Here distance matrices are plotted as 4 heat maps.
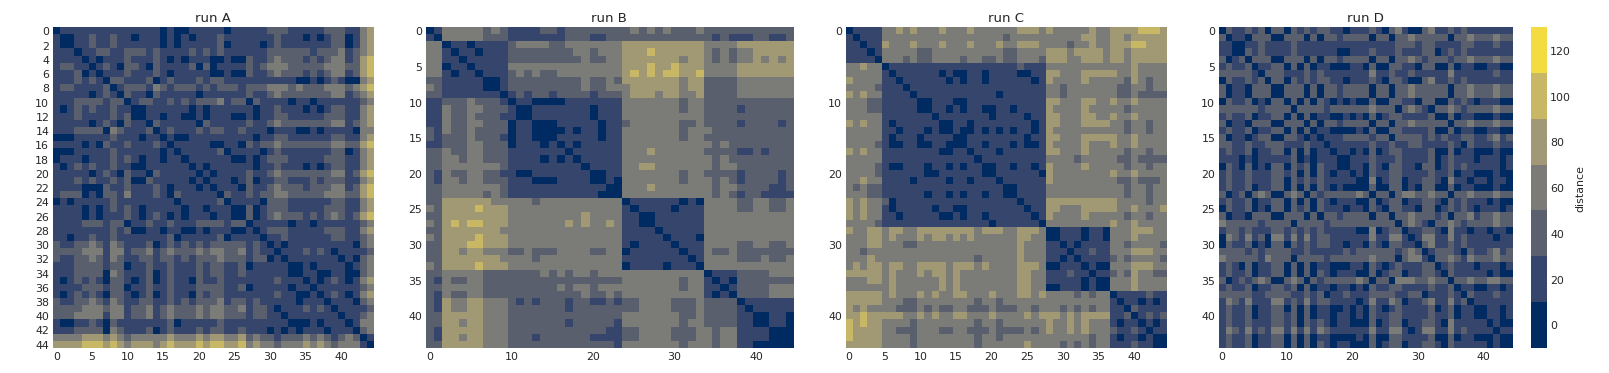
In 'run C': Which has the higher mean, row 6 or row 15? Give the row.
15
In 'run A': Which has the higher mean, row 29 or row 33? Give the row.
33
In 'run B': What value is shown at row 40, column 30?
60
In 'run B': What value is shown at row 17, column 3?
40
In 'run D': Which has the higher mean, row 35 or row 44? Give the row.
35
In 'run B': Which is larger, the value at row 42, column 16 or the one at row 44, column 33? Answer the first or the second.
the second
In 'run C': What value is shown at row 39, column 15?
60
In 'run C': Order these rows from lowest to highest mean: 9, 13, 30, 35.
9, 13, 30, 35
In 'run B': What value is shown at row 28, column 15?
60
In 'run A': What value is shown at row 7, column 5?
40
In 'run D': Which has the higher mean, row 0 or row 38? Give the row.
38
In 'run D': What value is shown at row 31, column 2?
40
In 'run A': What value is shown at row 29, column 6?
20
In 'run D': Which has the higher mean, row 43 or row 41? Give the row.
41
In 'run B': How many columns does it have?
45
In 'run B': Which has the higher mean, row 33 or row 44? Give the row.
33
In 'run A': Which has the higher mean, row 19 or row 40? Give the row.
40
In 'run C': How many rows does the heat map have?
45
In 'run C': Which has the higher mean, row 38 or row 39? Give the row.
38
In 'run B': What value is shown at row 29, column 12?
60
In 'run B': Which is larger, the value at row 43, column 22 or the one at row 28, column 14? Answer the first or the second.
the second
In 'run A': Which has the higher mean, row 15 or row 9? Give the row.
9
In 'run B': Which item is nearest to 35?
37
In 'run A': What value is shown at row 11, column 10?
20
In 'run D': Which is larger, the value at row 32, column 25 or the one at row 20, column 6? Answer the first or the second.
the first
